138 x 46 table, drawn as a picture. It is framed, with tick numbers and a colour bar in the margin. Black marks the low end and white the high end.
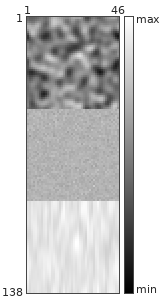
The table splits into 3 rows of 1 panel. Panel 1,1: middling, blotchy, strong in contrast. Panel 2,1: high, fine-grained, faint in contrast. Panel 3,1: very high, streaked downward, faint in contrast.
